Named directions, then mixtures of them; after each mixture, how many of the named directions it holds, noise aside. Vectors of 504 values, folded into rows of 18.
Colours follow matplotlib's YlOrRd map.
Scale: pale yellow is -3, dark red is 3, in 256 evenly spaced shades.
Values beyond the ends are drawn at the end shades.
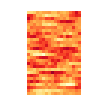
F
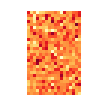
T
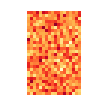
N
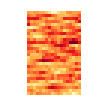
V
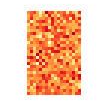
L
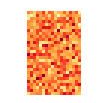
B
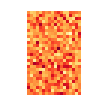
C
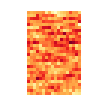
two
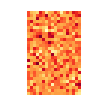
two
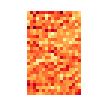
two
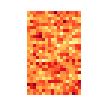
two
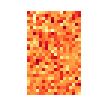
one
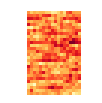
one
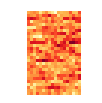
two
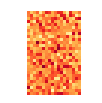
two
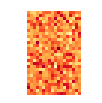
one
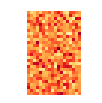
one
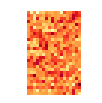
two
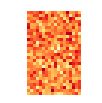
two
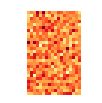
three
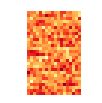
two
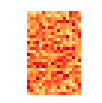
three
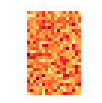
one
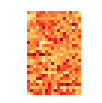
three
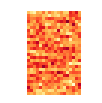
three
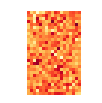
two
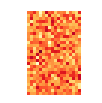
one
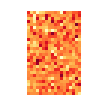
one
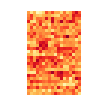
three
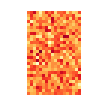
one
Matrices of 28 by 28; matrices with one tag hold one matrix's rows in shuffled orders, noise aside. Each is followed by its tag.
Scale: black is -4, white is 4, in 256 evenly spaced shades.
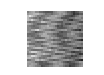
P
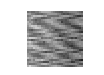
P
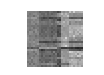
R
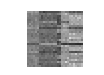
R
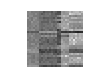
R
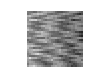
P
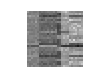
R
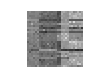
R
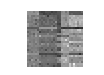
R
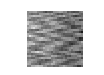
P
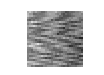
P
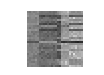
R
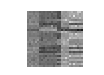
R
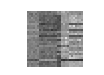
R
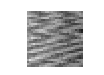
P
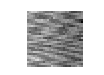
P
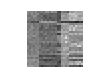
R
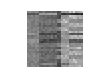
R
